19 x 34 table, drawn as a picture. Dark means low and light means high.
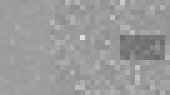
Ninth with the lowest average: middle right. Stripes: none. Average level on the scale: 60%. Odd patch: lower, in the middle right. Seam: vertical, 30% of the way across, the left part calmer.
